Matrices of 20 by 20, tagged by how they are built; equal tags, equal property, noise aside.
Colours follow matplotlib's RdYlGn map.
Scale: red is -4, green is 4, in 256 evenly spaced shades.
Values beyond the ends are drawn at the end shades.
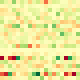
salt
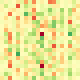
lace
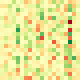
lace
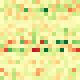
salt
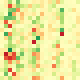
lace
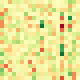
lace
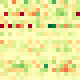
salt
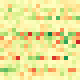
salt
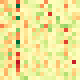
lace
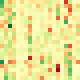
lace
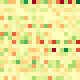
salt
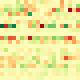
salt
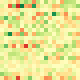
salt
